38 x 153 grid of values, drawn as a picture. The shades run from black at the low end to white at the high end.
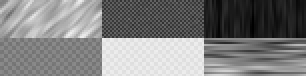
It is made of 2 by 3 panels. Panel 1,1: high, slanting up to the right. Panel 1,2: low, checkered. Panel 1,3: very low, streaked downward, faint in contrast. Panel 2,1: middling, checkered, faint in contrast. Panel 2,2: very high, checkered, faint in contrast. Panel 2,3: middling, streaked across, strong in contrast.
